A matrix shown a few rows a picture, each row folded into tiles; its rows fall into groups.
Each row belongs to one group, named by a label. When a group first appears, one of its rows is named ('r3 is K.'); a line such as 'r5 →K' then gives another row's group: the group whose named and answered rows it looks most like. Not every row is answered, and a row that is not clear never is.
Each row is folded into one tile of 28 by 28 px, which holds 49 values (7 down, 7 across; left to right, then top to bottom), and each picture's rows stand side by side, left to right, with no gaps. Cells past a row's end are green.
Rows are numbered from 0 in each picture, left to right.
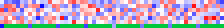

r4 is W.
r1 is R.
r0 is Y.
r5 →R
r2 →W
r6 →W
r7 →Y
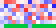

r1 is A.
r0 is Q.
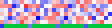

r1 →R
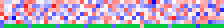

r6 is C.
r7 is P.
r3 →R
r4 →W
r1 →W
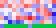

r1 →C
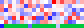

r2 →P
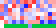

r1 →P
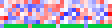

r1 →Q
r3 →W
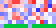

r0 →A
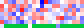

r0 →P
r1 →Q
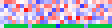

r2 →A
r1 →P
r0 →Q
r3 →C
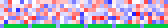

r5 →P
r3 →Y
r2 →C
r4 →W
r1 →C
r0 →R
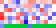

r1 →W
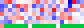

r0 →Q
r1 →Q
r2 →Q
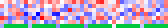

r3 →A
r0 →C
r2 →W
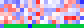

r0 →Y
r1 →R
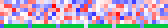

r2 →Y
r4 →Y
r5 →A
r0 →Y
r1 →W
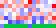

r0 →A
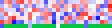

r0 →P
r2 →P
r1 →C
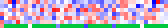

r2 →Y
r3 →Y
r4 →A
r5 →Q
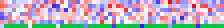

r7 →Y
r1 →A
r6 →R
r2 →Q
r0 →P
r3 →W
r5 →R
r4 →Y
